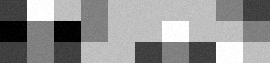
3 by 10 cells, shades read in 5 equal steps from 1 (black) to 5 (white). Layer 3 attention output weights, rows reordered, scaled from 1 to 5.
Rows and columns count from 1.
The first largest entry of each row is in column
2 7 9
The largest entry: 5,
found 3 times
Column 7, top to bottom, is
4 5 3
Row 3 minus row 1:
0 -2 -2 1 0 -2 -1 -2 2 2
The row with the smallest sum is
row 3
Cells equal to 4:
12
